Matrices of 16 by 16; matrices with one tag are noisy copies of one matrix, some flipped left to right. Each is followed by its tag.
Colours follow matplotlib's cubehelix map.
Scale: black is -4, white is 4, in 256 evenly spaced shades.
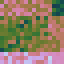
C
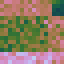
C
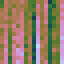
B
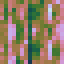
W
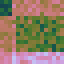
C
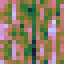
W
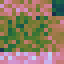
C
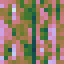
W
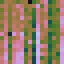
B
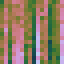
B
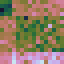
C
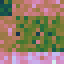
C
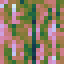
W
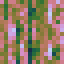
W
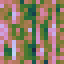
W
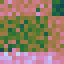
C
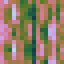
W
